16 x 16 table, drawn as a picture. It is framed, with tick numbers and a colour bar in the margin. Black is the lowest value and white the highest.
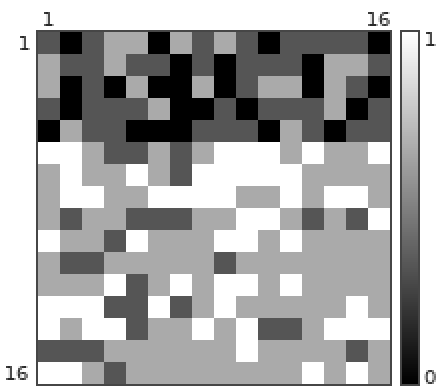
The bottom part is higher, past a seam about 30% of the way down. There are no regular stripes. The top middle is the ninth with the lowest average.
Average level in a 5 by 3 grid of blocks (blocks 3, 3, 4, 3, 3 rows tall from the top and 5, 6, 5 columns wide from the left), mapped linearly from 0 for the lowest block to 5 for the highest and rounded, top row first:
101 / 112 / 454 / 444 / 444
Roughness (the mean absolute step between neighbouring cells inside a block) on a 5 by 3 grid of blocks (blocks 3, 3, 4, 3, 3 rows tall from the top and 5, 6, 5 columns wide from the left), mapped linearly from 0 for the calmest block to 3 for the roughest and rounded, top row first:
3 3 2
2 3 3
2 2 2
2 2 0
3 0 2
